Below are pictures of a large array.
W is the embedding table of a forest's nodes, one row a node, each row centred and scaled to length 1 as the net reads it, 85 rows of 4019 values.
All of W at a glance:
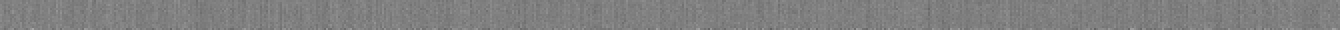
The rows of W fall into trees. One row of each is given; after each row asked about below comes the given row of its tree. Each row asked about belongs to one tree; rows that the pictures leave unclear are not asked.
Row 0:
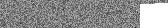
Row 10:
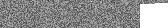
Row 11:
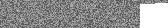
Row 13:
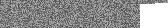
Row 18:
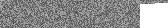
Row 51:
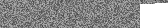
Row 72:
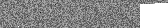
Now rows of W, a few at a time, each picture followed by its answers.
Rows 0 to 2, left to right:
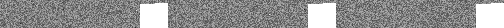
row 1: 72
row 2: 72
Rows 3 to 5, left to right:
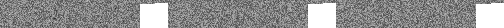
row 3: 51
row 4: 51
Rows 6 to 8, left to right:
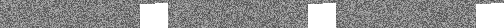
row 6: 13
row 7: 51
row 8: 72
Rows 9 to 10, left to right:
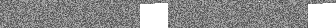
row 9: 72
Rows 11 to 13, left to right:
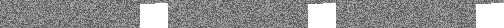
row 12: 13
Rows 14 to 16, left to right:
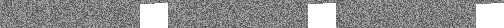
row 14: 10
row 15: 13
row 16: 72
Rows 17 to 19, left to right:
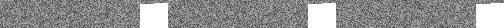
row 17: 18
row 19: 51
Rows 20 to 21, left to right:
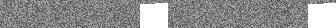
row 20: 10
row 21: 0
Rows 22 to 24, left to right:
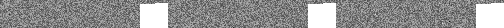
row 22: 13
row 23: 13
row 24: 0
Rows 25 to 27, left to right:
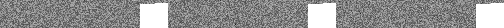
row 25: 11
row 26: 18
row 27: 10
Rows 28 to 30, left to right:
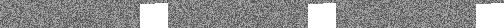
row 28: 11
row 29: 11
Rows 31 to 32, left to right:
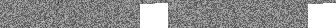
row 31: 51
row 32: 13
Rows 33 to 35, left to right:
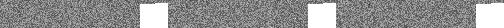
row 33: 13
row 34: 13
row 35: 0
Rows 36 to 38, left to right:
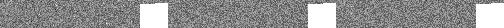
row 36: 0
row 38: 13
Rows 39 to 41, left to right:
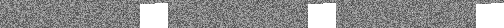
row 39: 11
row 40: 13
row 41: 18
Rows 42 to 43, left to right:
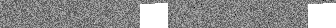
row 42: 18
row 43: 72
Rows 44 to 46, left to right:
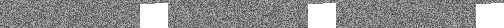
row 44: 51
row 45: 18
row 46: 11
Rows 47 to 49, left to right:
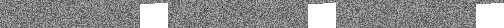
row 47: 10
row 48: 10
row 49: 11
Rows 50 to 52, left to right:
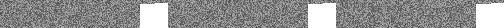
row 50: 51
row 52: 10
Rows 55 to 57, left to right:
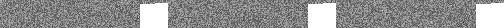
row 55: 10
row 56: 11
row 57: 10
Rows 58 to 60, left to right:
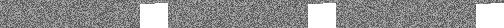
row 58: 18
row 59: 72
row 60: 51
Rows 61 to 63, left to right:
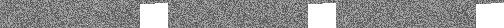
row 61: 10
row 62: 51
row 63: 10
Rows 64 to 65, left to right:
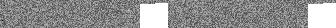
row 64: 0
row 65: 11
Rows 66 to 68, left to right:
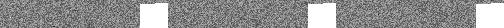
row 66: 11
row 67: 11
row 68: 72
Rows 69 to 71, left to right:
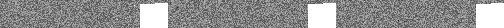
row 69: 72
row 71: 0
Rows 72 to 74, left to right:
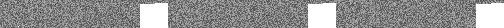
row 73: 72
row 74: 11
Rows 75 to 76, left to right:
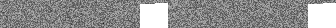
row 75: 18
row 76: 13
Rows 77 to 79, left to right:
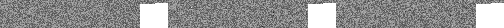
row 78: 13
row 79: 11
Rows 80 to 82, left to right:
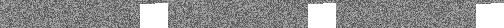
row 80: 13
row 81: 11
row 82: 18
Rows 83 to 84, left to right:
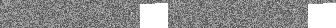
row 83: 13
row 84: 0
